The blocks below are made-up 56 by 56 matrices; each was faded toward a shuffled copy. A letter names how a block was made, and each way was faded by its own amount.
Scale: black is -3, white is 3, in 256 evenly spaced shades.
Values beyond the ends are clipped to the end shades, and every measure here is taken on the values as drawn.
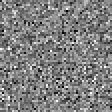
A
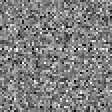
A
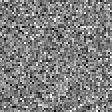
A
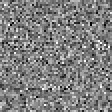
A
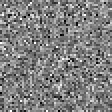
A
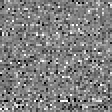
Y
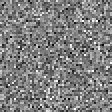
A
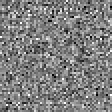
A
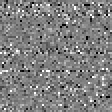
Y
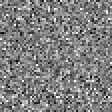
A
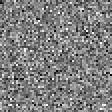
A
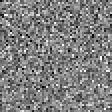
A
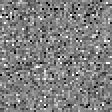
Y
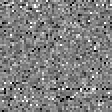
Y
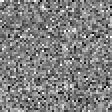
A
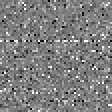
Y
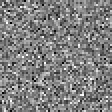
A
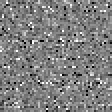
Y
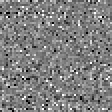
Y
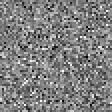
A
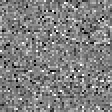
Y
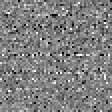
Y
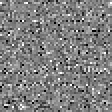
Y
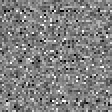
Y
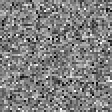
A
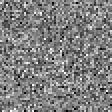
A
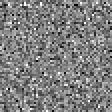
A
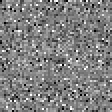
Y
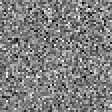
A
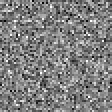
A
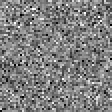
A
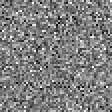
A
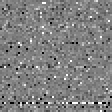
Y
